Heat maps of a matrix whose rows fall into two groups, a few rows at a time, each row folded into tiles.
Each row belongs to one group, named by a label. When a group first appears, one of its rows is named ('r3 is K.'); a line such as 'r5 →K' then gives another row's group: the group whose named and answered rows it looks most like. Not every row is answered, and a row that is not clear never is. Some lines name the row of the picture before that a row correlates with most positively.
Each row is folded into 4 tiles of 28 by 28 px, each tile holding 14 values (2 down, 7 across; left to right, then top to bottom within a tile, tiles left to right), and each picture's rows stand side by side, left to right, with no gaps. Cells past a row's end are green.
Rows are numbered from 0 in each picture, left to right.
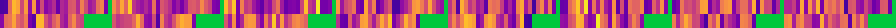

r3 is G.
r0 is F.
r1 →G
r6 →F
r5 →F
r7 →F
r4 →F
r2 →G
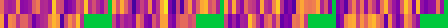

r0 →G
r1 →G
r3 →F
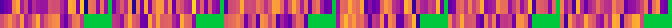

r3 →F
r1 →F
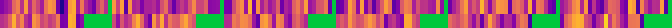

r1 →G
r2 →F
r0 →F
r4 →F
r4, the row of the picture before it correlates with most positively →2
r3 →F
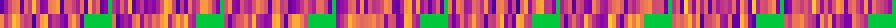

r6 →F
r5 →G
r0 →F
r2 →G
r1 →G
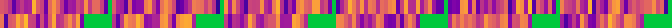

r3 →F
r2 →G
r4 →F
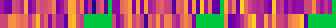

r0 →F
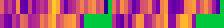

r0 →G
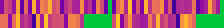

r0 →F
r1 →F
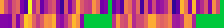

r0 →G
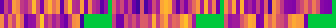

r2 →G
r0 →F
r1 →G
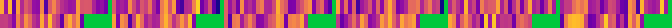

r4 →F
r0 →G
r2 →G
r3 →G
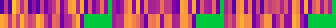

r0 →F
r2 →F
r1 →F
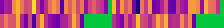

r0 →F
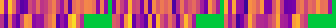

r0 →G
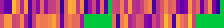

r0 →F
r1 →G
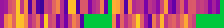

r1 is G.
